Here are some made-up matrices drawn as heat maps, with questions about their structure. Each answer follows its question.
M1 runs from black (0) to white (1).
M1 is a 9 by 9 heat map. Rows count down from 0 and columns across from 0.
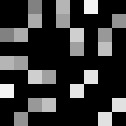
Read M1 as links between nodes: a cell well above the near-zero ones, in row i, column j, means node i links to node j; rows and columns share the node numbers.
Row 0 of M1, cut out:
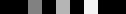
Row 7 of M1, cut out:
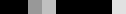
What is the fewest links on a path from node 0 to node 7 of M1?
2
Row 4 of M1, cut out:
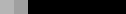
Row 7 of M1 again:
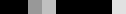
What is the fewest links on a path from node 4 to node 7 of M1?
3
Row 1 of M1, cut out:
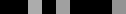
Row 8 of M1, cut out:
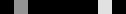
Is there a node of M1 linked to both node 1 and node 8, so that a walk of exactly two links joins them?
no
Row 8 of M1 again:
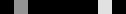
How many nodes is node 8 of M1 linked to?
2
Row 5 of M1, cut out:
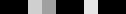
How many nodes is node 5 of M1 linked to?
3
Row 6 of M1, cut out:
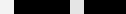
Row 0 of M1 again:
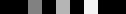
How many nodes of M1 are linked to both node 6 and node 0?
0
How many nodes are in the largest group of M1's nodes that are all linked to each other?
2
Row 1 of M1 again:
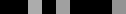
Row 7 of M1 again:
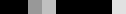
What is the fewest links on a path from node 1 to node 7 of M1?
2
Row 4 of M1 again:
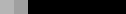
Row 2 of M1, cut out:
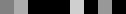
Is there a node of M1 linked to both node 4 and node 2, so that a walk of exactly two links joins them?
yes
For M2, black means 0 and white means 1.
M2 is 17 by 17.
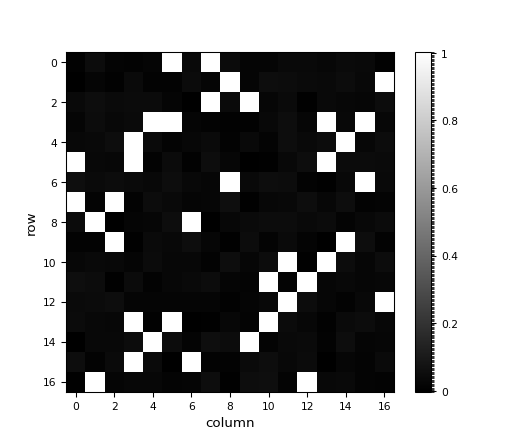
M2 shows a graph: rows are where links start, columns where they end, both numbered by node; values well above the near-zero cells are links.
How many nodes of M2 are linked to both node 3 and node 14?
1
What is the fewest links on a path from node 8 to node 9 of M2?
6
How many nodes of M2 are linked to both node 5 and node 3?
1
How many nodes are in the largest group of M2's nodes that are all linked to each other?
3
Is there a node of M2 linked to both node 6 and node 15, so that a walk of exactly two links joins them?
no
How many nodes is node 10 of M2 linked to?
2
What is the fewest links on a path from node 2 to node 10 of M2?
5
